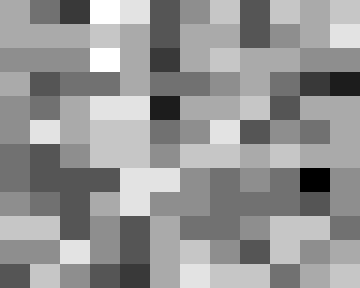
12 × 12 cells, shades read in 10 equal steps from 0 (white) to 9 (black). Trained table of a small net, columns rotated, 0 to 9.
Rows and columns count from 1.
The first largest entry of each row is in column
3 6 6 12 6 9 2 11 3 3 5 5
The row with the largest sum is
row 4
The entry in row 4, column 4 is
5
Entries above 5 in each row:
3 2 1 3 2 1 1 4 2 2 2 3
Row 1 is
3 5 7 0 1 6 4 2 6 2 3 2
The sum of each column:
47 49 52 35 36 55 40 38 50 45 52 42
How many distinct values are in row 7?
5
